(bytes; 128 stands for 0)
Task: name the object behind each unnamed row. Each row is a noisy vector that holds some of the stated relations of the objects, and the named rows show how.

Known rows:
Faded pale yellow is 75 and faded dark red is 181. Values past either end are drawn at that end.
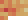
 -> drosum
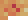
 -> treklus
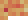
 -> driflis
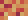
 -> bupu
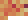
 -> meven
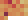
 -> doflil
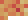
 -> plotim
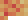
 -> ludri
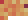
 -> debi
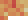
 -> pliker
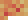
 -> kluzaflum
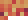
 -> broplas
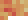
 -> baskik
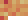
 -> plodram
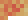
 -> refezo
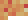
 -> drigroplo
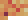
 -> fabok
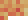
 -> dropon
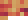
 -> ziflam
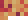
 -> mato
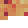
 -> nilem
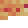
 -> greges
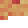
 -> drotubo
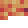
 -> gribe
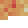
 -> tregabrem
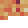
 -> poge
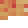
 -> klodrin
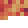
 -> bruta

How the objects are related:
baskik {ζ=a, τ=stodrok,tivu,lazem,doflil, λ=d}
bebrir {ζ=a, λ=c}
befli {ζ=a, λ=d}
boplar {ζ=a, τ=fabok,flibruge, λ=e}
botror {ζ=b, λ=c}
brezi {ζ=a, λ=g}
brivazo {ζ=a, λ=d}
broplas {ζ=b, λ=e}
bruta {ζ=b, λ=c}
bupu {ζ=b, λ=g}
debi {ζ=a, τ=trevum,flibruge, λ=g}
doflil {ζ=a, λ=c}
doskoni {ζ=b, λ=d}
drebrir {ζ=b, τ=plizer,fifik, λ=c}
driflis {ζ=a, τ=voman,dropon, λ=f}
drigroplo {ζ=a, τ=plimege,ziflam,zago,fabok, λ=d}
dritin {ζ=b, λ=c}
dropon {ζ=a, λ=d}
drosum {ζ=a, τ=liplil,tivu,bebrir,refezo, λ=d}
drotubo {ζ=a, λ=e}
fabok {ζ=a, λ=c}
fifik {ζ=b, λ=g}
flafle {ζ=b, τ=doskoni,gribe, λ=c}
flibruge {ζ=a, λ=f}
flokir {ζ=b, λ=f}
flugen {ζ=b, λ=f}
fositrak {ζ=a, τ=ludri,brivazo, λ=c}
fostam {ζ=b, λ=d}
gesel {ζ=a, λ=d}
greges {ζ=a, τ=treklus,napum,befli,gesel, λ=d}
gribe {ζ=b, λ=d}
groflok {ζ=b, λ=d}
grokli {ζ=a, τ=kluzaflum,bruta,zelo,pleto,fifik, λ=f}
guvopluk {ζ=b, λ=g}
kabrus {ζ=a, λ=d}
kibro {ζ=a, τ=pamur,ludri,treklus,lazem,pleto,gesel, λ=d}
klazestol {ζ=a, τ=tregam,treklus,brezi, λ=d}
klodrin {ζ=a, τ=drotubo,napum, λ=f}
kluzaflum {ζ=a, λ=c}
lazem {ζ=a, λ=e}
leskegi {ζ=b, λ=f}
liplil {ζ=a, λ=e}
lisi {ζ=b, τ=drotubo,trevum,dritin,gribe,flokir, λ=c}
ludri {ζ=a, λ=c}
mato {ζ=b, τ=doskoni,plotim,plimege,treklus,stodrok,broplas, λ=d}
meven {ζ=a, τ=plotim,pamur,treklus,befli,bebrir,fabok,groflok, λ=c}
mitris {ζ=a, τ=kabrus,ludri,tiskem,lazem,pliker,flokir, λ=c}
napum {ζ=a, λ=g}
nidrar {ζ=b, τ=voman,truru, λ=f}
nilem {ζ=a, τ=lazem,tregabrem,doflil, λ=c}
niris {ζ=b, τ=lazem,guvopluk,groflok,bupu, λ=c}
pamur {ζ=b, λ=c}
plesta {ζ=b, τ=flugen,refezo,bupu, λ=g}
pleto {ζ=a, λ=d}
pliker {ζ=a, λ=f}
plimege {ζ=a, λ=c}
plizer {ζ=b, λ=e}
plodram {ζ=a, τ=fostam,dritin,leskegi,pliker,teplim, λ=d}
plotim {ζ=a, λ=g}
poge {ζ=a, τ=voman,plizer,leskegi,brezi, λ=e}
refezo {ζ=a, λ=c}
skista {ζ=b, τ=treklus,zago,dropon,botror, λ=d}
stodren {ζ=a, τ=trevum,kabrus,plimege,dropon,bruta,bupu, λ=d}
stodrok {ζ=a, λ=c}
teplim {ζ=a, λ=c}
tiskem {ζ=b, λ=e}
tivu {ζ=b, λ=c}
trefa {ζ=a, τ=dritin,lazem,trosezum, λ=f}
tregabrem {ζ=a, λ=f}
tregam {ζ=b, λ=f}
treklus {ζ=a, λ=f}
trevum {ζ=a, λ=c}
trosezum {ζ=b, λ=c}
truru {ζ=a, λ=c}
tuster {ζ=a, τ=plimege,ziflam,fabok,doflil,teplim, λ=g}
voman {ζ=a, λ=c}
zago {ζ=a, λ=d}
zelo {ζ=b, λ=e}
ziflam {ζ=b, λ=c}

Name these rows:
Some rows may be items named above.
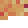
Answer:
boplar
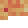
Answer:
driflis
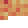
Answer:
plodram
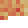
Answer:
dropon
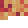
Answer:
mato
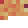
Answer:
debi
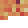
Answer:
poge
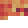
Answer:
botror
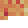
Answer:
voman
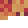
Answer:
niris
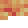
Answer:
kibro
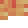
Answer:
klodrin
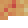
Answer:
tregabrem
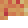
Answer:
voman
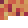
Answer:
plesta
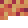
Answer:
guvopluk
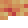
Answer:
kibro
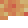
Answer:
grokli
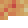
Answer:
tregabrem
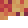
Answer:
niris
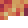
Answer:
lisi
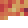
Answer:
dritin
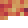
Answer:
trosezum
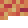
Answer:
fifik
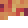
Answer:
drebrir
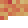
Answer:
trevum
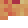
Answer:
lazem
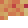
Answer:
napum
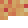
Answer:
drigroplo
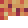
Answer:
doskoni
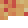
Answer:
trefa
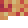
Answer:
skista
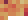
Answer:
mitris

